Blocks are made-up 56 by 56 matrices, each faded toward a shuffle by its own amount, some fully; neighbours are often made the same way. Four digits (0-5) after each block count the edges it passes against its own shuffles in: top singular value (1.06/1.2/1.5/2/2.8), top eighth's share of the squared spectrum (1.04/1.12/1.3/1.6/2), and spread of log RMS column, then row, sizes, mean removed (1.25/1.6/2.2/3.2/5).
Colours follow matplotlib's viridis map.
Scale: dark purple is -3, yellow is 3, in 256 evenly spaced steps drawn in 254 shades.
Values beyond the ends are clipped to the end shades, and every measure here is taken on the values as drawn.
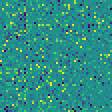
3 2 1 1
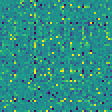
4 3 2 2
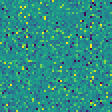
3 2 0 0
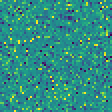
2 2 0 0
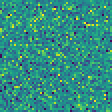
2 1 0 1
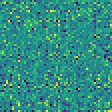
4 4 2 2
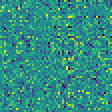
3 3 2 2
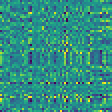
4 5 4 3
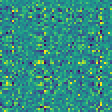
4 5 3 3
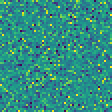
2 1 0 0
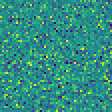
2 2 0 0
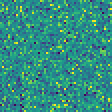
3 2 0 1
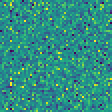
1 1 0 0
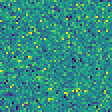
0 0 0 0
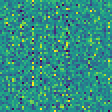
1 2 3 0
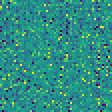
1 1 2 0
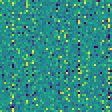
2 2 3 0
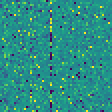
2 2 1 0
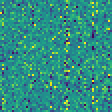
2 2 3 0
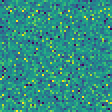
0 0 0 0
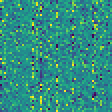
1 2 3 0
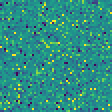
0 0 0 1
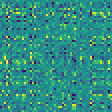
4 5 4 3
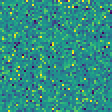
3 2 1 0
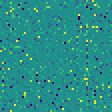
2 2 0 0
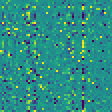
4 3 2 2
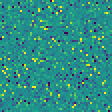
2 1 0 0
